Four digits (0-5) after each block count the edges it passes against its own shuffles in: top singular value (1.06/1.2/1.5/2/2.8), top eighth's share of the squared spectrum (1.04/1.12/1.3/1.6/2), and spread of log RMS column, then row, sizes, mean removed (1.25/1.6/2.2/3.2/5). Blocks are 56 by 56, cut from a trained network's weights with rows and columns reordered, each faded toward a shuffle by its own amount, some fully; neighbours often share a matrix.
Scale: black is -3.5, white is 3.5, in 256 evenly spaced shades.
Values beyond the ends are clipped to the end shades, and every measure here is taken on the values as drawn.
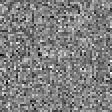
2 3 1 1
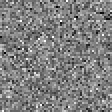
0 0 0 0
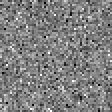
0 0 0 0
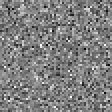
3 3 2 1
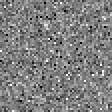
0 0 0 0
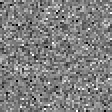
1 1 0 0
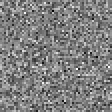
0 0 0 0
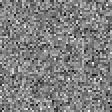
0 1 0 0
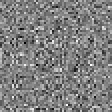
4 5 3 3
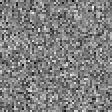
2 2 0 0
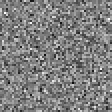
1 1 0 0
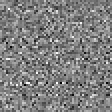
4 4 1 3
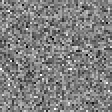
1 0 0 0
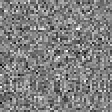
3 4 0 2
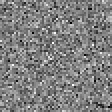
1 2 0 1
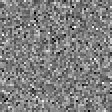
2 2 0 0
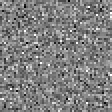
1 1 0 0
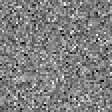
0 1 0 0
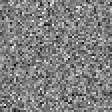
2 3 1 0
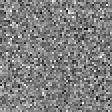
2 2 0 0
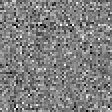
2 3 2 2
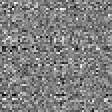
3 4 2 3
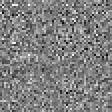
3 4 2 2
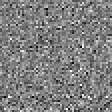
2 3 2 2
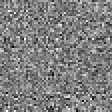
3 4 0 2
